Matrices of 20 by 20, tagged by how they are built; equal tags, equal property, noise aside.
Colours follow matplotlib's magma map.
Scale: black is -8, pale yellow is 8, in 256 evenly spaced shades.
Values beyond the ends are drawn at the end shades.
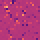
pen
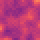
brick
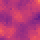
brick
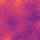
brick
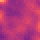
brick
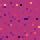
pen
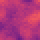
brick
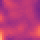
brick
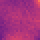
brick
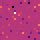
pen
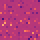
pen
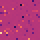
pen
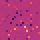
pen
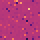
pen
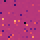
pen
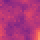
brick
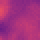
brick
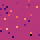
pen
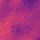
brick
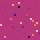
pen
